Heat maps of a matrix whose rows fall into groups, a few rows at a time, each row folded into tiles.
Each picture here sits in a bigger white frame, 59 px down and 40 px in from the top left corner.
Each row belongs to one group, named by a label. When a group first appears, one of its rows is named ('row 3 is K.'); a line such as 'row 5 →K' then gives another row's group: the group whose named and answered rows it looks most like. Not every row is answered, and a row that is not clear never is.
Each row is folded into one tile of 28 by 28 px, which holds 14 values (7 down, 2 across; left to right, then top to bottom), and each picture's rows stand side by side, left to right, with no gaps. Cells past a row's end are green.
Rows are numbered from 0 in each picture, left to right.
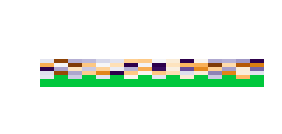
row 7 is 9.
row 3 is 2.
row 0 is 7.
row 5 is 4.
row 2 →9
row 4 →2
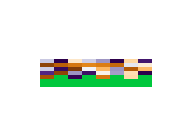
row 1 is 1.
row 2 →9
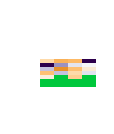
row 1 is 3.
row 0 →2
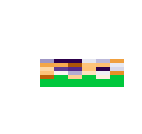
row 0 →9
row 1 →4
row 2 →7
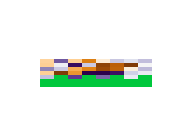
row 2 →1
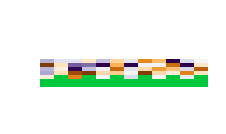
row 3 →2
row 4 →3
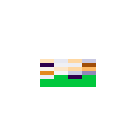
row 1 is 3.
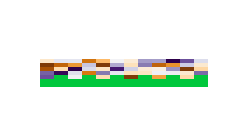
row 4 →9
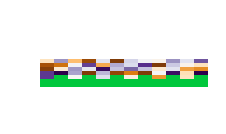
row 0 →1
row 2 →7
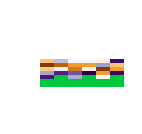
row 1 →1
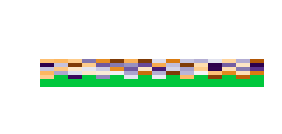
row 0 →2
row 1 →1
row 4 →7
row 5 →4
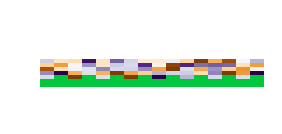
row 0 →1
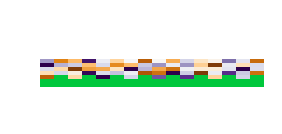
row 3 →7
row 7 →7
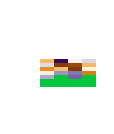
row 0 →3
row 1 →1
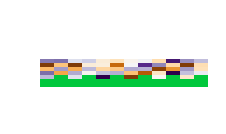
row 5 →4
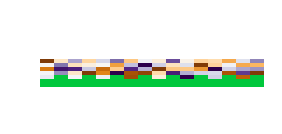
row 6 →7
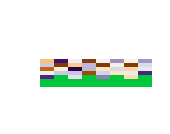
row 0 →3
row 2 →1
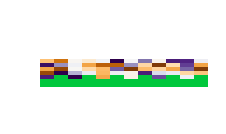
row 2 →9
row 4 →1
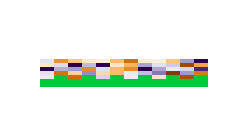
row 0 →7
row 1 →2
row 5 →9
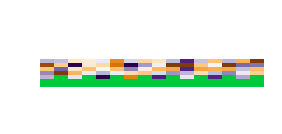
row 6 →3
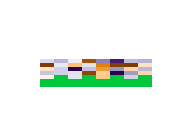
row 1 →7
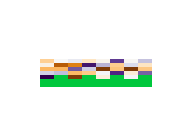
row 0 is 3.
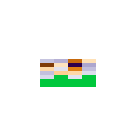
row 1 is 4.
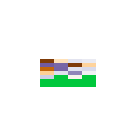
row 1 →4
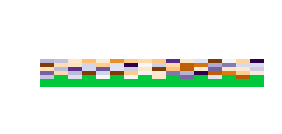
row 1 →7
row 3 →2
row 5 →1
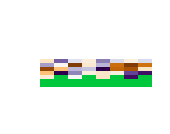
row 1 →4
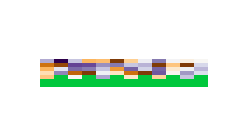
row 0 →9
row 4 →4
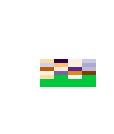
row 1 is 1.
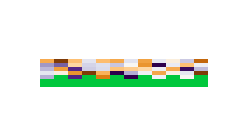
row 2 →2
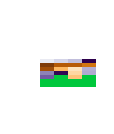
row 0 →1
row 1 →9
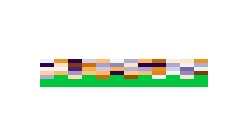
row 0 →2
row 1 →4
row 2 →2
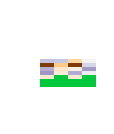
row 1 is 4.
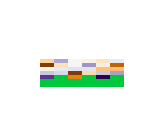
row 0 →1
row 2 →3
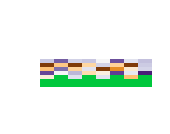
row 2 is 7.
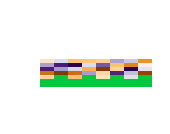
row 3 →7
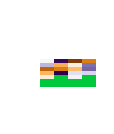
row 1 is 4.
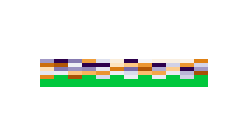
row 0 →9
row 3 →4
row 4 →2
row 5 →7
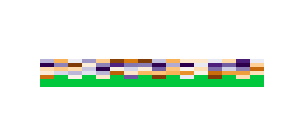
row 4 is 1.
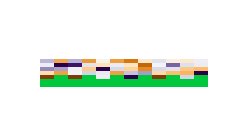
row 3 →3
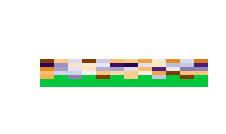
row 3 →2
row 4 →7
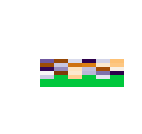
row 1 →9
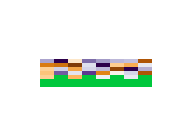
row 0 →9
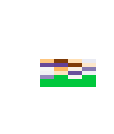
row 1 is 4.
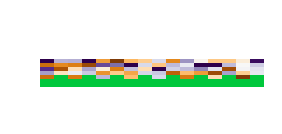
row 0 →4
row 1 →9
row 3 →2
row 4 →7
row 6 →2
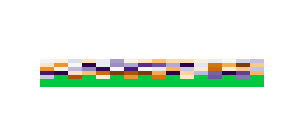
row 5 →2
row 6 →1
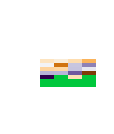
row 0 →3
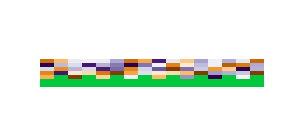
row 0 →2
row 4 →4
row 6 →3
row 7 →7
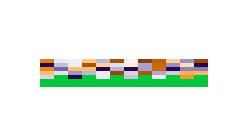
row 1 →3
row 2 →7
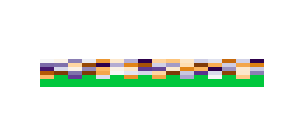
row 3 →9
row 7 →9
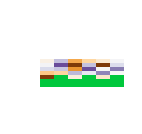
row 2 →4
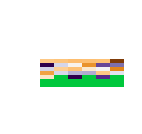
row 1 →3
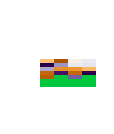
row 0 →2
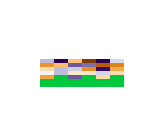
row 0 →9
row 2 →4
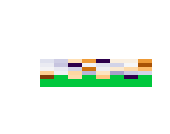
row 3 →3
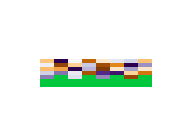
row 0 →3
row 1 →7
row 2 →1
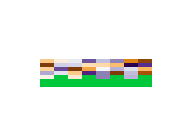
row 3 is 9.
